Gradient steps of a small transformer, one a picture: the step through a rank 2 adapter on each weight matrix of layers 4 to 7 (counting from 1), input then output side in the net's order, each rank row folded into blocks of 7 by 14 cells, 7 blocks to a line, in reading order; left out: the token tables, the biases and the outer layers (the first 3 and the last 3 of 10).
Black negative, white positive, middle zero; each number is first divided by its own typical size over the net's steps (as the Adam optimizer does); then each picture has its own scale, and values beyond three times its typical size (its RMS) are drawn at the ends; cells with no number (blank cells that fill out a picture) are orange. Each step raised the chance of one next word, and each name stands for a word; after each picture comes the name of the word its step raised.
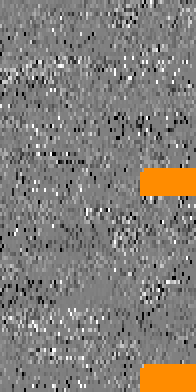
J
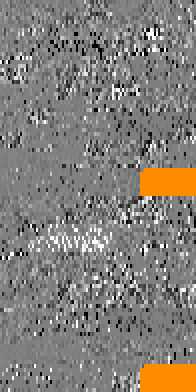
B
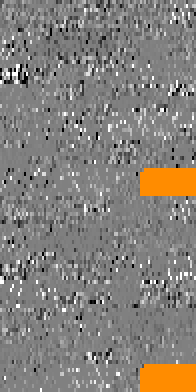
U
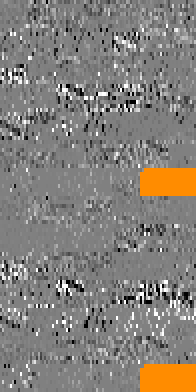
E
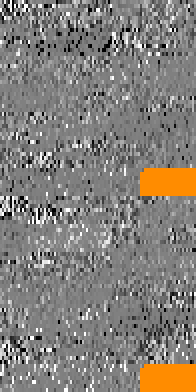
B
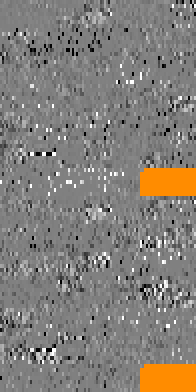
E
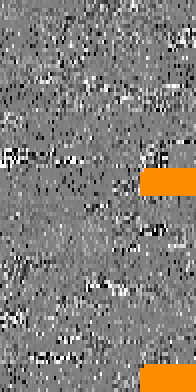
J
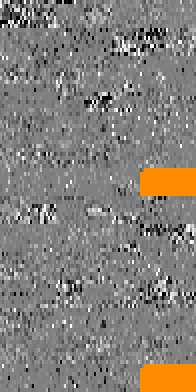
E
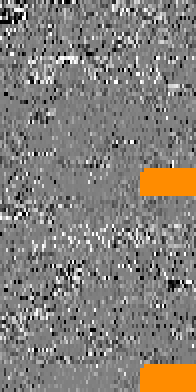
J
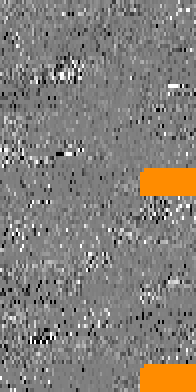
J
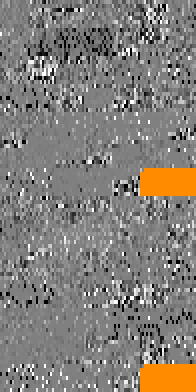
J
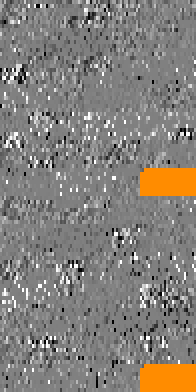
U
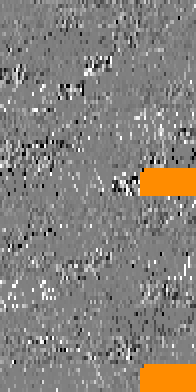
U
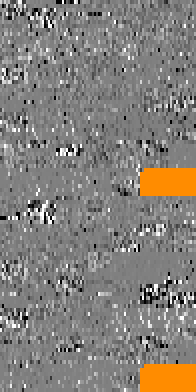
E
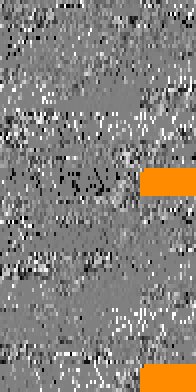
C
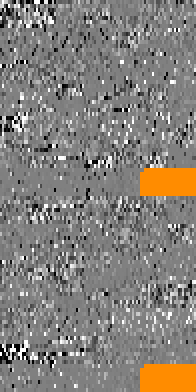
C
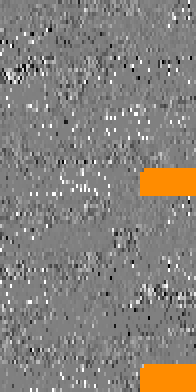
U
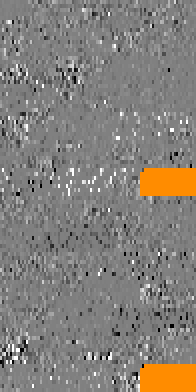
U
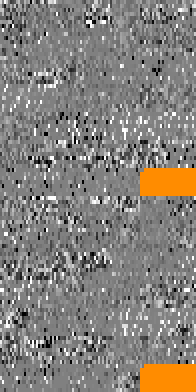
C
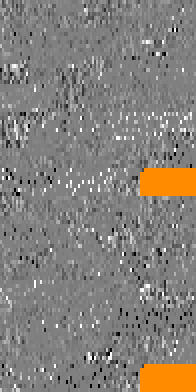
U
